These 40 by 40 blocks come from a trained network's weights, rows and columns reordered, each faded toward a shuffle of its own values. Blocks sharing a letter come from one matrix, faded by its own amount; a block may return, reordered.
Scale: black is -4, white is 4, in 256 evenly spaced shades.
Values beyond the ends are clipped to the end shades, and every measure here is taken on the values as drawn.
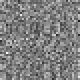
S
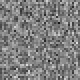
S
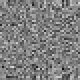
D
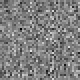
D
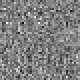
D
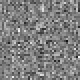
D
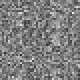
S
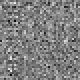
D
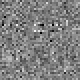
D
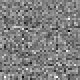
D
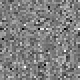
D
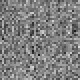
S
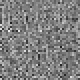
D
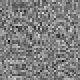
S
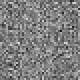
S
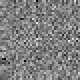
S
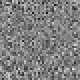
D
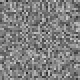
S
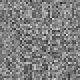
S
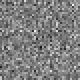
D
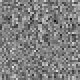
S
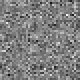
D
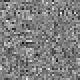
D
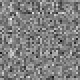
D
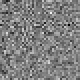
D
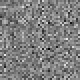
D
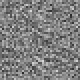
S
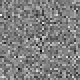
D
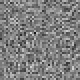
S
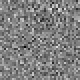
D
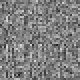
S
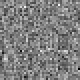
S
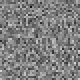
S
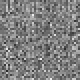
S
